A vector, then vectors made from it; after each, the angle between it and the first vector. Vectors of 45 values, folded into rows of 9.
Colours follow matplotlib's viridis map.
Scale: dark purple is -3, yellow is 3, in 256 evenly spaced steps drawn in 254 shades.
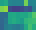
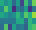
partly aligned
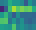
nearly opposite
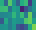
partly aligned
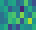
partly aligned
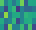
orthogonal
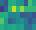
nearly opposite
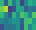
partly aligned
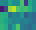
nearly opposite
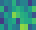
orthogonal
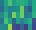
orthogonal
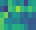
nearly opposite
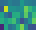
orthogonal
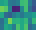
partly aligned
